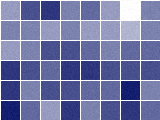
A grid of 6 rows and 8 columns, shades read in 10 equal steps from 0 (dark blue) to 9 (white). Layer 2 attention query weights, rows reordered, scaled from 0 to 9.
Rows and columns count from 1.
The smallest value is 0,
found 2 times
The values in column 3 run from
1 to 5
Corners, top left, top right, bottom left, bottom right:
5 4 0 3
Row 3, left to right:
5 4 2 2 3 4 3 3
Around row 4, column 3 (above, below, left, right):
2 2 2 1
